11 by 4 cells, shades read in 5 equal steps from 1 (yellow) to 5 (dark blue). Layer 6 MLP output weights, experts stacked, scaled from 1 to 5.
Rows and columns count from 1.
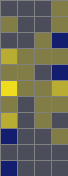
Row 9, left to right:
5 4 4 3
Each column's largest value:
5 4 4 5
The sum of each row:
15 14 16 11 15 9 13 13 16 16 17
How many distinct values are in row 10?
1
